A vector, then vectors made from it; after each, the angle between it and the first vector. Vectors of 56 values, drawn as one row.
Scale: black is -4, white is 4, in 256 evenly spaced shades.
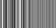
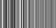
nearly parallel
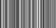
partly aligned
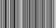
partly aligned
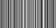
orthogonal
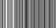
partly opposed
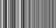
nearly parallel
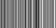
orthogonal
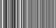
nearly parallel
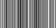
orthogonal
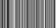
partly opposed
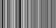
nearly opposite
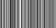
partly aligned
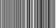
orthogonal
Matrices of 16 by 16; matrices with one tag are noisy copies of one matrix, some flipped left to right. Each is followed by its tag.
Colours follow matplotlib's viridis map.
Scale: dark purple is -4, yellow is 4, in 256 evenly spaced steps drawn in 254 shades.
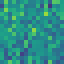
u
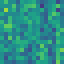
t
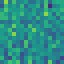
u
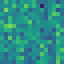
t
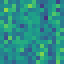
t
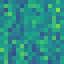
t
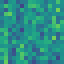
t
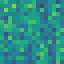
t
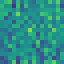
u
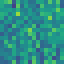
u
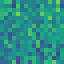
u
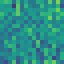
u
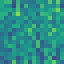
u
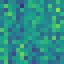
t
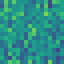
u
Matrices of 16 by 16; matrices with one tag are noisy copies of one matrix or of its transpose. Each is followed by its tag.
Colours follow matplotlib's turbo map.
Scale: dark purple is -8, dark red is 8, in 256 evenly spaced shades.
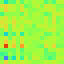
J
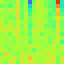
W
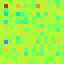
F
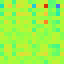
J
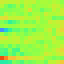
W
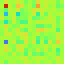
F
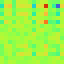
J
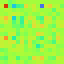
F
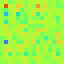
F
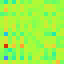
J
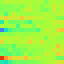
W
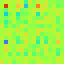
F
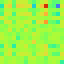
J
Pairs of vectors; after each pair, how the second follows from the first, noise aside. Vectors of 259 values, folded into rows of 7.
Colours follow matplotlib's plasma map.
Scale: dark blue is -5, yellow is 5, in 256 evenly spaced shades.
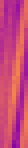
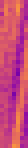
negated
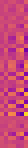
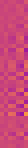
shrunk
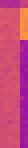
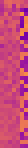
sign-scrambled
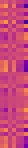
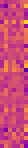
sign-scrambled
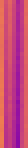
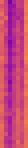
reversed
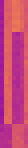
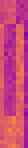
reversed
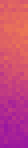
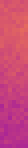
shrunk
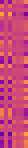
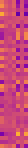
reversed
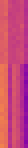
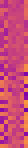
sign-scrambled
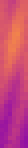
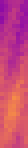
reversed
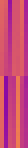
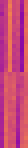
reversed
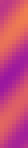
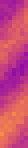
reversed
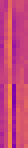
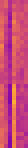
negated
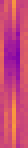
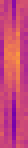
negated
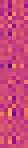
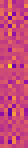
negated
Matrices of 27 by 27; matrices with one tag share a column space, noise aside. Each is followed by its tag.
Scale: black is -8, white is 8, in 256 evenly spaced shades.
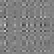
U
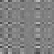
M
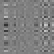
U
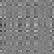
U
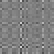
M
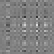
U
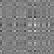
U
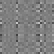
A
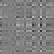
U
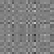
A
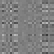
A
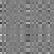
A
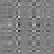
U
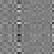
A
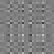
A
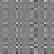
M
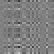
M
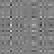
U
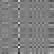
M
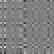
M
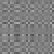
A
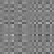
A
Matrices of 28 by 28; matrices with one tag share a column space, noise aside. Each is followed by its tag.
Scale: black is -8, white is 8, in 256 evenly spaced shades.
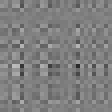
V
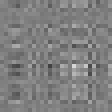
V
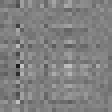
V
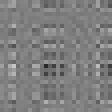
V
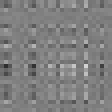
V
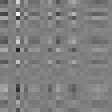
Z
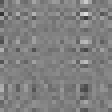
Z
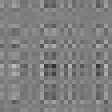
V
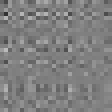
Z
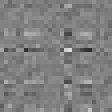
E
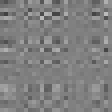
Z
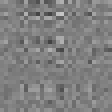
Z
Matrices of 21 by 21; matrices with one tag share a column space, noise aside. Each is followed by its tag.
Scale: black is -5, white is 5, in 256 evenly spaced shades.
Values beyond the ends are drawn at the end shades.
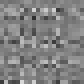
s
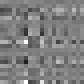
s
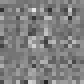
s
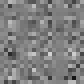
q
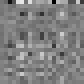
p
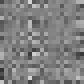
q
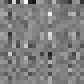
p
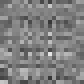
q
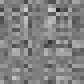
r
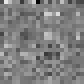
p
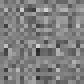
r
